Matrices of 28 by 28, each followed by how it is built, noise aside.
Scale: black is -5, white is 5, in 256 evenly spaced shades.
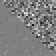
upper triangular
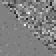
upper triangular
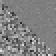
lower triangular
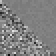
lower triangular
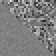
upper triangular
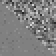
upper triangular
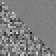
lower triangular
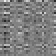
low rank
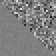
upper triangular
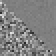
lower triangular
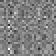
low rank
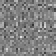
low rank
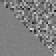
upper triangular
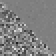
lower triangular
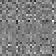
low rank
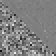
lower triangular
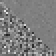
lower triangular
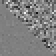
upper triangular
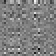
low rank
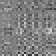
low rank
